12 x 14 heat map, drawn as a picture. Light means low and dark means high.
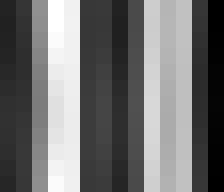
Streaks run downward. There are no lone odd cells. There is no overall slope. Upright stripes repeat 2 times across the table.
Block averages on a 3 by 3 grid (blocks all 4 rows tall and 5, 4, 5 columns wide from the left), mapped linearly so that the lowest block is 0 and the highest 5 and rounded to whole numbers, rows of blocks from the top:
0 5 1
0 5 1
0 5 1
